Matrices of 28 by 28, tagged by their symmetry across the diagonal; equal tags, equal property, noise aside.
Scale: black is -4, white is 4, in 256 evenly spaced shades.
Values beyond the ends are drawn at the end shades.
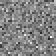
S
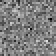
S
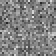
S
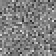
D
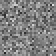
D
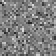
D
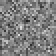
D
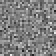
D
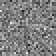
D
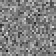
S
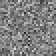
S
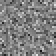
D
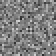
D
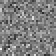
S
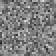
D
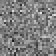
D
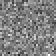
S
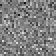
S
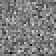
S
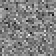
S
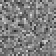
D
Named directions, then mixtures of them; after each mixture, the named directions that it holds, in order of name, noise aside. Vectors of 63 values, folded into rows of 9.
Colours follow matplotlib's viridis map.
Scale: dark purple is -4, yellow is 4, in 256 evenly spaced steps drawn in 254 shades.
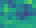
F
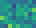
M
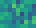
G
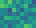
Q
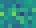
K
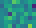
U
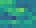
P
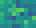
G, K, P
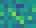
G, K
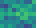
F, Q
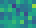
F, G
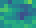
F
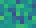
G, K, M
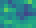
F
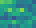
P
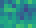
F, U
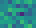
F, K, U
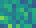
M, U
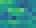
P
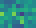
K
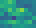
P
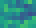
F, G, P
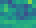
F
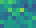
P, U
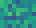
G, P, U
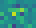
K, P, U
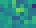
G, P, U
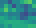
F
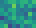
M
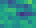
F, K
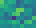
G, P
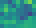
F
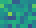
P, U
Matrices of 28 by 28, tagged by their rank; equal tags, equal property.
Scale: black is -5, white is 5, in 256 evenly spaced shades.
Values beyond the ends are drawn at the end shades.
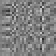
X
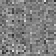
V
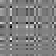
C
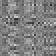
X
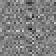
V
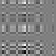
C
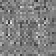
V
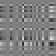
C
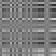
C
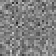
V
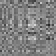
X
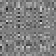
X
